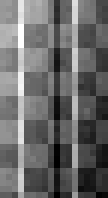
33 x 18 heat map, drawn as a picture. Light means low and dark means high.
The field climbs toward the bottom right. Columns 4, 10 and 13 differ from the columns beside them. The top left is the ninth with the lowest average. On average the colour sits 60% of the way up the scale.
